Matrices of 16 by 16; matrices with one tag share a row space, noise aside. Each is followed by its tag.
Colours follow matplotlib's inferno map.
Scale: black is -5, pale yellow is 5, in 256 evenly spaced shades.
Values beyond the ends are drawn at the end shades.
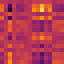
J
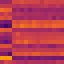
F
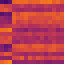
F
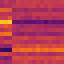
F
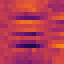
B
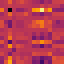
J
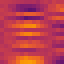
B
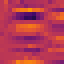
B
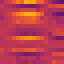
B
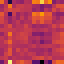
J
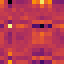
J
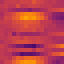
B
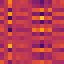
J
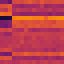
F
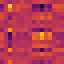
J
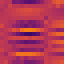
B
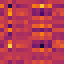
J
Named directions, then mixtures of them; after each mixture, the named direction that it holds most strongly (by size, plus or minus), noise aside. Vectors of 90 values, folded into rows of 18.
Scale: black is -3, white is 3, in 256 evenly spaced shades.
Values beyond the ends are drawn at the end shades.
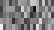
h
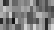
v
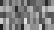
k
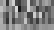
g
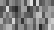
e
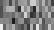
h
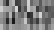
g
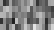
v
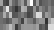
e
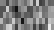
e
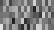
h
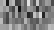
g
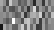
h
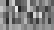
g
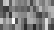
v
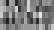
g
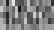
g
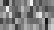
v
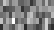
v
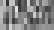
g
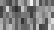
e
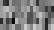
v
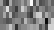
e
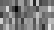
e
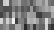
v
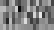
g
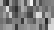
e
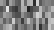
e
